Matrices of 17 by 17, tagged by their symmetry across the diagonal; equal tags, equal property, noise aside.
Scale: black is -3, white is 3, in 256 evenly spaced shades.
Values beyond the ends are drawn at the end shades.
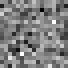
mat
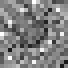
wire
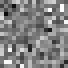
wire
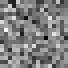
mat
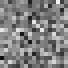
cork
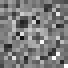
wire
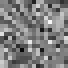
cork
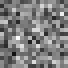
mat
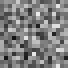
cork
